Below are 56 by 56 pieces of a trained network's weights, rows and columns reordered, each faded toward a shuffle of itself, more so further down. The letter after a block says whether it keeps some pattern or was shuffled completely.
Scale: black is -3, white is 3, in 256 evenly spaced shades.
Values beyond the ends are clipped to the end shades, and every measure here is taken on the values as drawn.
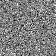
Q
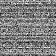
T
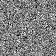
Q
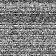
T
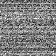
T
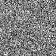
T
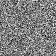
Q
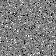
Q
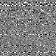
T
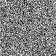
Q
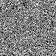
Q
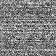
T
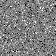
Q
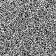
Q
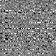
T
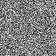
Q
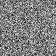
Q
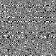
T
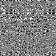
T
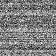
T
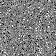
Q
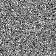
Q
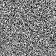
Q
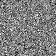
Q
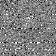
T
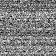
T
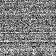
T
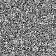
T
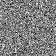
Q
